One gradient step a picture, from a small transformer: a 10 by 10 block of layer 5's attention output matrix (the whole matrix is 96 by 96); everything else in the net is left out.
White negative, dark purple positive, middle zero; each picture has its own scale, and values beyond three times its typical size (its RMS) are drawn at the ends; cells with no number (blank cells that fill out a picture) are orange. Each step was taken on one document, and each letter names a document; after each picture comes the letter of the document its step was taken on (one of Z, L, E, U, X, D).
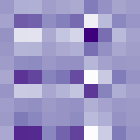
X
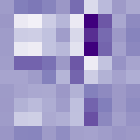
X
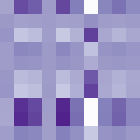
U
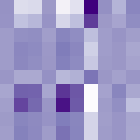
U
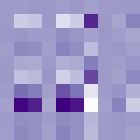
U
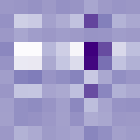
X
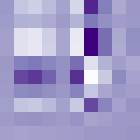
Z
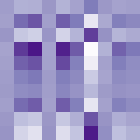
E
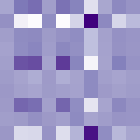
E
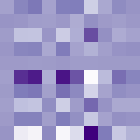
E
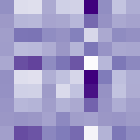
X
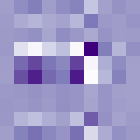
Z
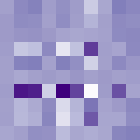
U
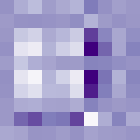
X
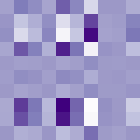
U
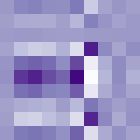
Z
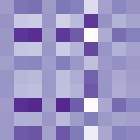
E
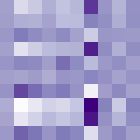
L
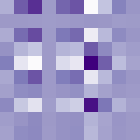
X
